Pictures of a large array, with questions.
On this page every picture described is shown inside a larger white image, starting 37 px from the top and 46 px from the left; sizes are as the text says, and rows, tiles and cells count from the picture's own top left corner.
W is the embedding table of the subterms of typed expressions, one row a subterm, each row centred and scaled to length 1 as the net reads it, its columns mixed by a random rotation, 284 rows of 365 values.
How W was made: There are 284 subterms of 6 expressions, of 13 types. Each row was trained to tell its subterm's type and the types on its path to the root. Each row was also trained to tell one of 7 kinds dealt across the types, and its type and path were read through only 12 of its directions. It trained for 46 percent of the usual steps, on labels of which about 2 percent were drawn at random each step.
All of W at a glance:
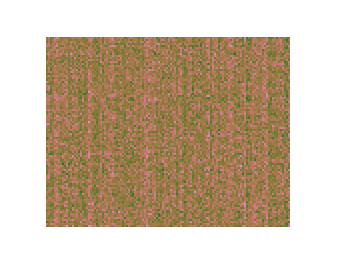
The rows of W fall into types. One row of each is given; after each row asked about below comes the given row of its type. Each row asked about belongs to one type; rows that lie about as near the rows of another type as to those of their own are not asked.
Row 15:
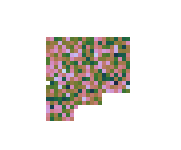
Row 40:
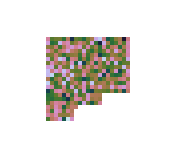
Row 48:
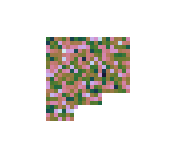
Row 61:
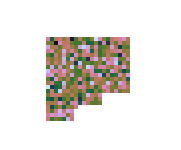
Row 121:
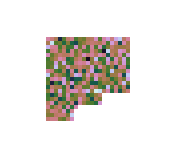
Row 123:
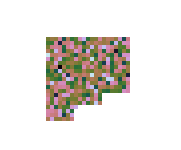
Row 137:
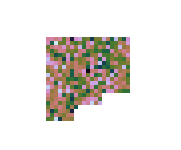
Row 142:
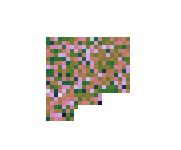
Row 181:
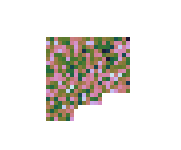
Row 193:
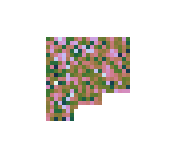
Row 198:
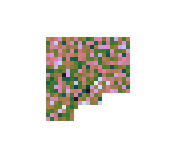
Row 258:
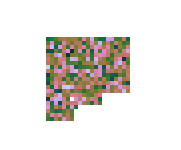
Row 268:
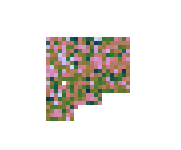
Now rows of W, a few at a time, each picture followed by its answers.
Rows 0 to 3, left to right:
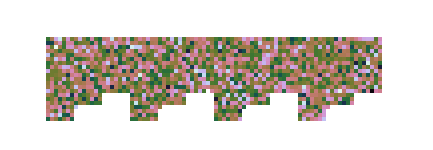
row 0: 61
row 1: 181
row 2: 258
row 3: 40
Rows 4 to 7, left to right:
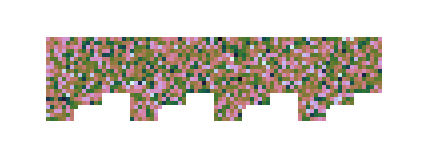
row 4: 15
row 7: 198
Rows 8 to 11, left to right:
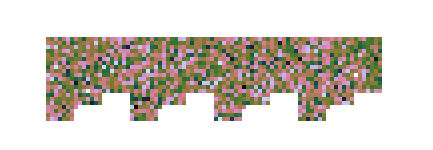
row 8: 61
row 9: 15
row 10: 181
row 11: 181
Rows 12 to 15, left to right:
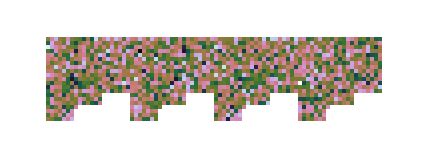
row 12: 268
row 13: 61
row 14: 268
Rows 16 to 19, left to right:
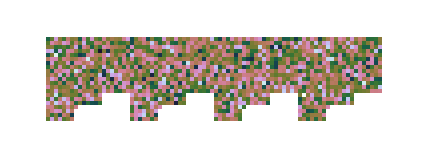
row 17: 48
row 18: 181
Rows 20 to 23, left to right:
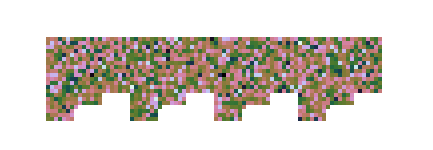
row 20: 268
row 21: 142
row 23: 40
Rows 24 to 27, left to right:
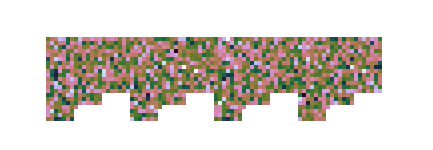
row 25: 193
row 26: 198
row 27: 193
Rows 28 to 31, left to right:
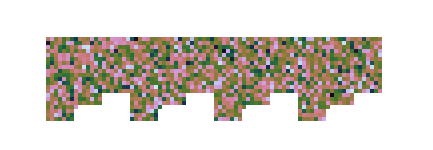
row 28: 48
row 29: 181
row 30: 40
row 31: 40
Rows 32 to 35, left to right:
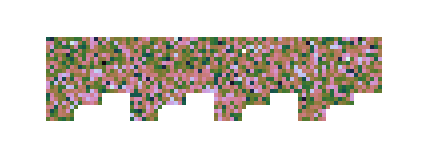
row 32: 123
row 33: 181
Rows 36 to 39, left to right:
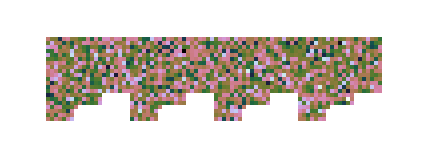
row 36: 121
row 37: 268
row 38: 121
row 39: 258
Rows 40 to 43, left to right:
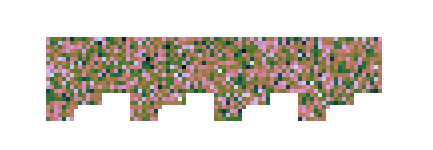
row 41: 123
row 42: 123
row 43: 40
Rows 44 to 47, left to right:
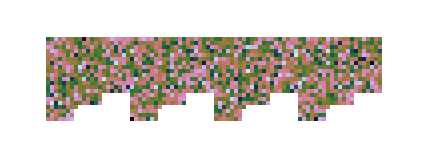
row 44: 48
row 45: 181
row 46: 48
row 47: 181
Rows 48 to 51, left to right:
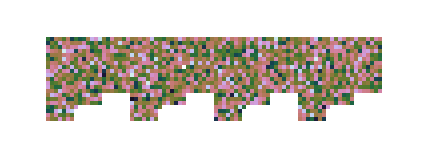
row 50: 137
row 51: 61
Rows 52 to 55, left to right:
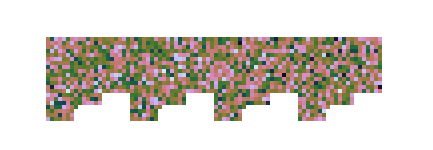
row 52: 193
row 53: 121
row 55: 48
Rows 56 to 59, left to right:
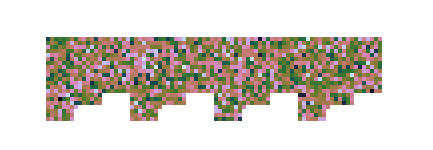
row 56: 121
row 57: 198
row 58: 15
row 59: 40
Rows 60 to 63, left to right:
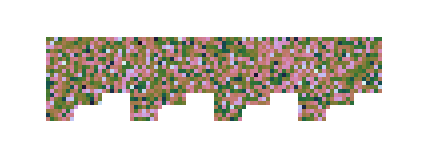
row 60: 121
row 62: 142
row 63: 15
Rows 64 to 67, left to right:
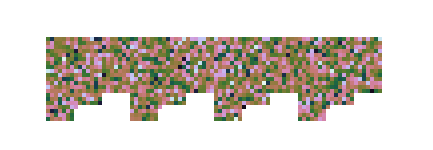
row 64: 61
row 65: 123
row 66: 137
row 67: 268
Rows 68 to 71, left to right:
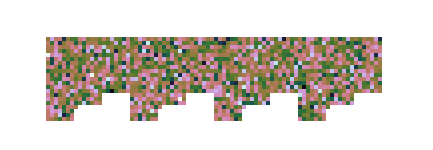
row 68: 123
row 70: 258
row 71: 193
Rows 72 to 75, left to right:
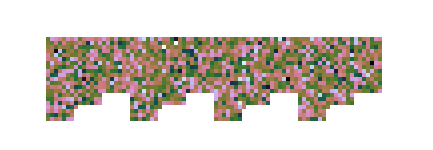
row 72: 121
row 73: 40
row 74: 181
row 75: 61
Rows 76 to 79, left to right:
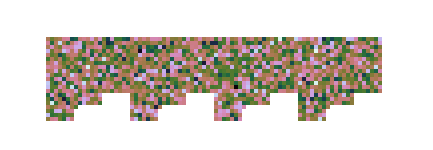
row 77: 121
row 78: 193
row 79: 268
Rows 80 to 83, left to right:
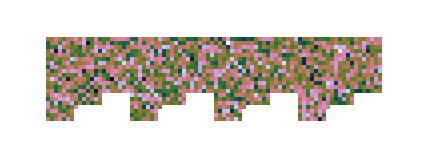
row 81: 258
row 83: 48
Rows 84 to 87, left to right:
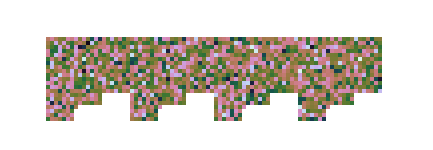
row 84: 15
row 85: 15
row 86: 48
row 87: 61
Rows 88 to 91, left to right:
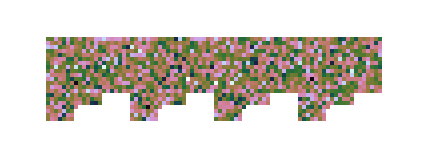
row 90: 137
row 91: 258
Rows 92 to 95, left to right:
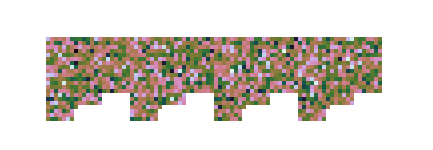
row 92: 268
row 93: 137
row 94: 15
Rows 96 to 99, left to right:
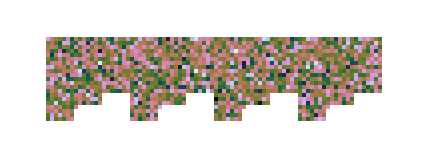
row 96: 268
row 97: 193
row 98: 258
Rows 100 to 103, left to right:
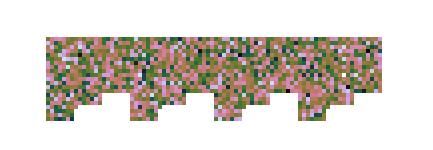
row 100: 142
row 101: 137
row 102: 40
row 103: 123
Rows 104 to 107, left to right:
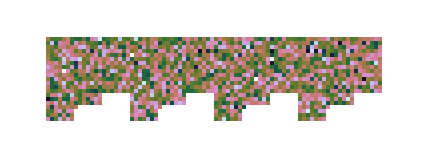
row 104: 258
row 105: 137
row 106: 142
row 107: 258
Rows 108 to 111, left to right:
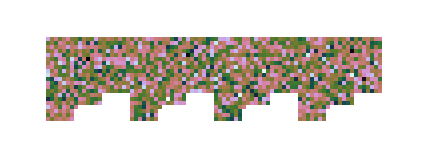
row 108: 121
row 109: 15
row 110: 142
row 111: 61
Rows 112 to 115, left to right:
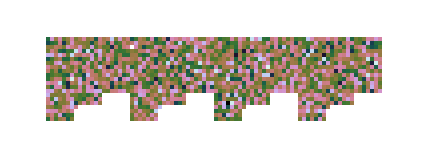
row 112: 193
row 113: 48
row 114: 121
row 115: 61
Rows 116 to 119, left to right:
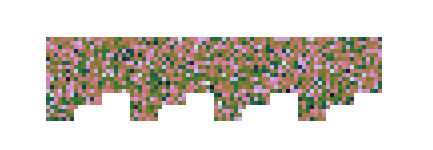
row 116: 181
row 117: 142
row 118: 40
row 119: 61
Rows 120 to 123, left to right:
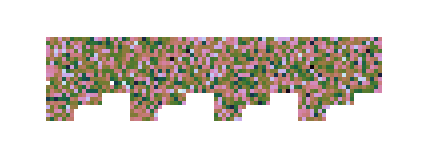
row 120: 15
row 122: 40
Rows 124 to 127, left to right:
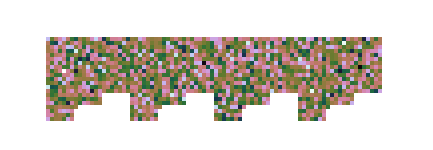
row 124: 193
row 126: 121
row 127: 40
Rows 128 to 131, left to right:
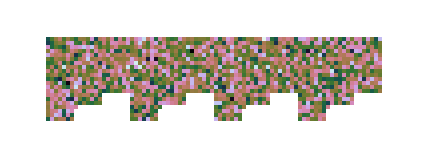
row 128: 48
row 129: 198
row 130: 193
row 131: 268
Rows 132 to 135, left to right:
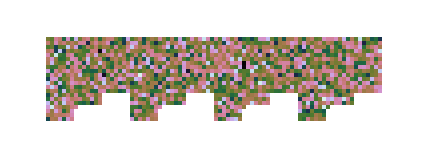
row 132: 40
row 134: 198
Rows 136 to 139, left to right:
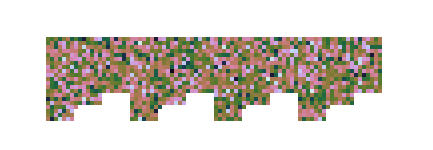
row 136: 258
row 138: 61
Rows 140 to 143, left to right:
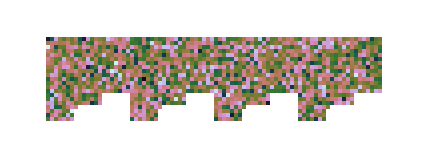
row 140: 48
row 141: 48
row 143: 181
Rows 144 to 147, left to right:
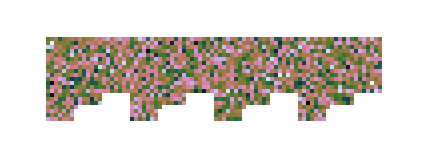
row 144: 121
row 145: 40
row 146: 61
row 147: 193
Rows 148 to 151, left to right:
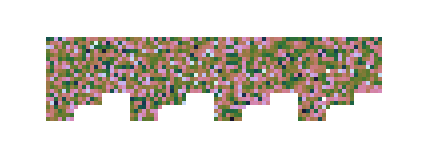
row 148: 181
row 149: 121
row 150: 181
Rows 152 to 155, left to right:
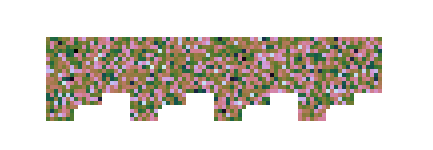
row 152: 268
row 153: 142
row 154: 61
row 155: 181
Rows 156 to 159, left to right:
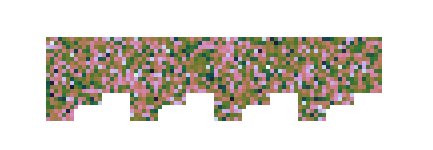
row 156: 121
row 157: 137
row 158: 193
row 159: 181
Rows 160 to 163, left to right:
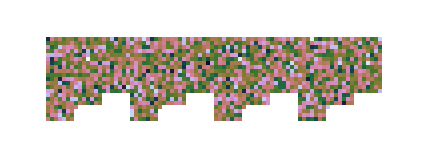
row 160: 258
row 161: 123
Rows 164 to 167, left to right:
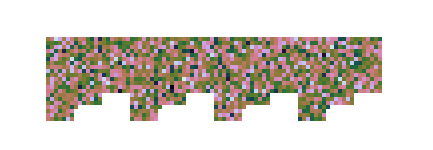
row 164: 61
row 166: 48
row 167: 142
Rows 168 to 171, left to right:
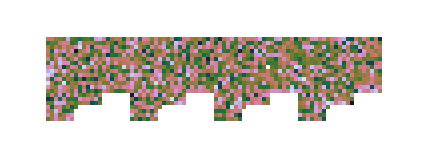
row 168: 268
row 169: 137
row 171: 181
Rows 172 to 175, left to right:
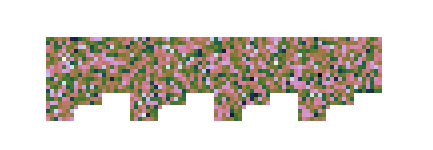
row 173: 268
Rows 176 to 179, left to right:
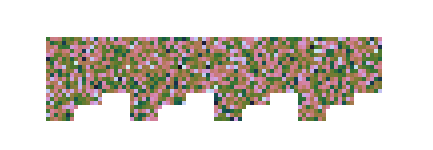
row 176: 181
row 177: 193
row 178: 142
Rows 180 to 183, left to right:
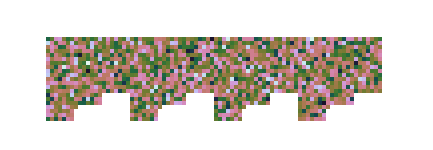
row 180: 40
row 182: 61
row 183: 123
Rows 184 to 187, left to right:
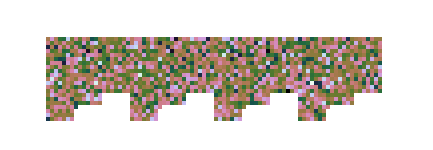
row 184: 137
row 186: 40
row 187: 258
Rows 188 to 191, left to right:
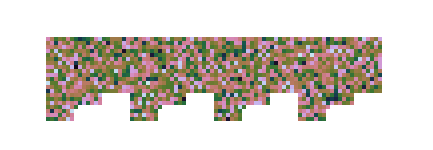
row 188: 137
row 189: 268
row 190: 137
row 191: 193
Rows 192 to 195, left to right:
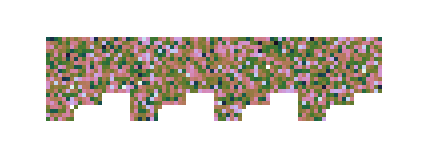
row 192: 181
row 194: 193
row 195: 142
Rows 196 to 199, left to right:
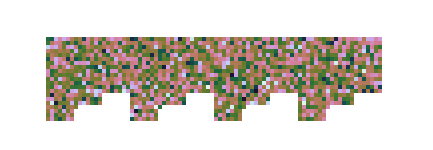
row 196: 193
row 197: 40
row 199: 48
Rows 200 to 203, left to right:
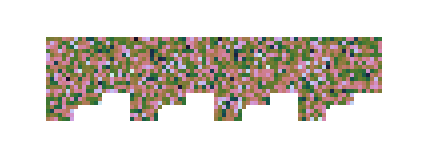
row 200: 121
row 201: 61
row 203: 258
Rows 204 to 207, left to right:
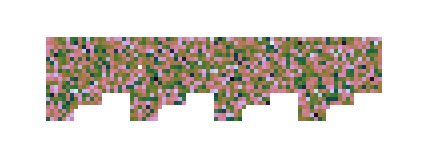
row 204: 137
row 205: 268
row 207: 193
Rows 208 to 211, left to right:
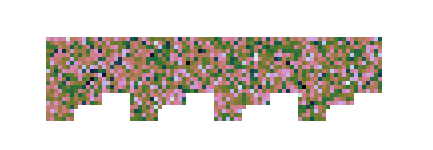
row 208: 61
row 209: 123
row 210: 181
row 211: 193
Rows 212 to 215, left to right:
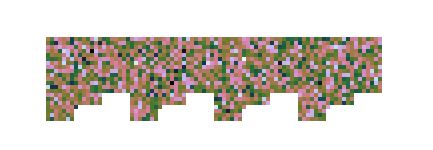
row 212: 142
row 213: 61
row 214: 258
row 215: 48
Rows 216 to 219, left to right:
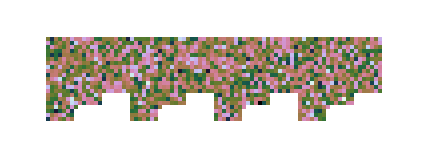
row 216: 142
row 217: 268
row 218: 61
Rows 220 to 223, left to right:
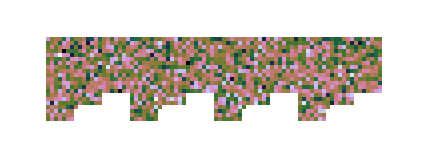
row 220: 268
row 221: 123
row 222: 123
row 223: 181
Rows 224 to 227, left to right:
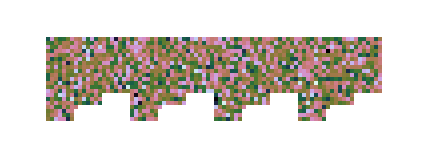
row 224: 258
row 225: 193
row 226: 268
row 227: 268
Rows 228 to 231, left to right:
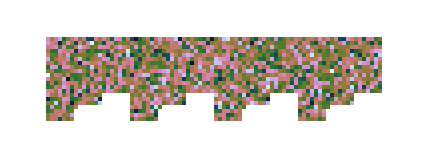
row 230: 198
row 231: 121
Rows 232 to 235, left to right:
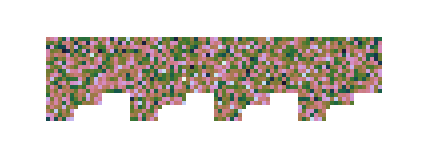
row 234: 137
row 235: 258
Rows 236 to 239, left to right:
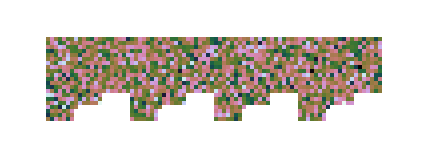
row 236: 258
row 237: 121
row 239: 137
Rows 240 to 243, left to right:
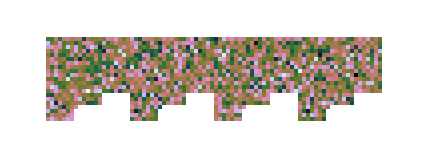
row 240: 40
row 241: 137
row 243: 61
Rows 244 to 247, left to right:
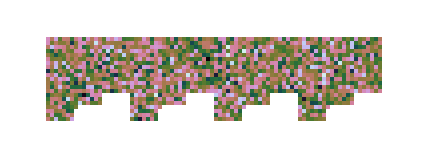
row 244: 142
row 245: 181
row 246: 258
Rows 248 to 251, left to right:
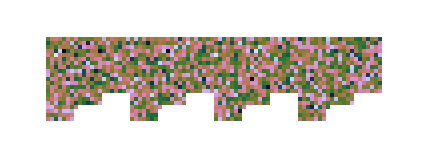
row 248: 121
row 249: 181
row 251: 258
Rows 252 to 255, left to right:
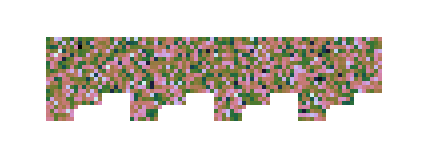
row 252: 123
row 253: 137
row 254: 121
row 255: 268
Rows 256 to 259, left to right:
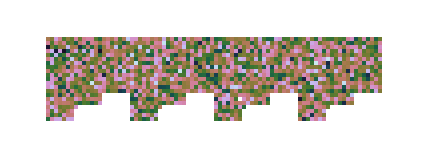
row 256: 40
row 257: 15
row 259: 258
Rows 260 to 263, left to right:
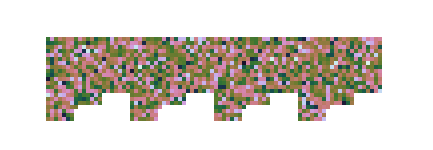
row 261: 123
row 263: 48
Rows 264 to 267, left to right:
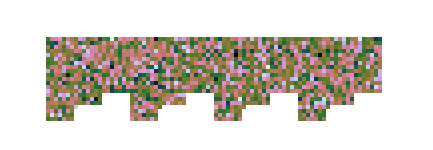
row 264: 61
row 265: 198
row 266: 121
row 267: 121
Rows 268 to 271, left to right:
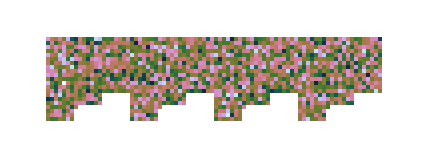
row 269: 40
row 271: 142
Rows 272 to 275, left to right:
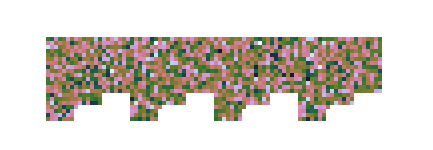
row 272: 61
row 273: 198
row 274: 258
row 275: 198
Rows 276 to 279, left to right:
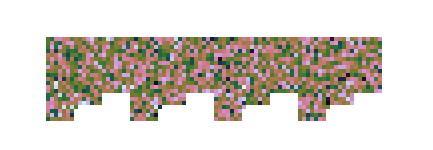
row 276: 198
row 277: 142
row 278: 258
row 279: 198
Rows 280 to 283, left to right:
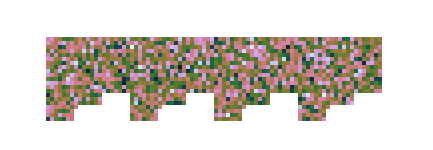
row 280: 40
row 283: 258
